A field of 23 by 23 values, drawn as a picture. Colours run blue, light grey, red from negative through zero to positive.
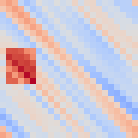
Odd patch: higher, in the middle left. Ninth with the highest average: middle left. Histogram: skewed, a long tail of high values. Grain: diagonal, down to the right.
